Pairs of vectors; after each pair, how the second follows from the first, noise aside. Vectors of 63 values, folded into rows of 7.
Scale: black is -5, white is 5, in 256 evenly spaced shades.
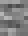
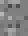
partly zeroed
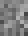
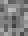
shuffled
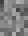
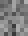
shuffled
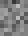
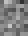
shuffled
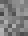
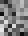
scaled up
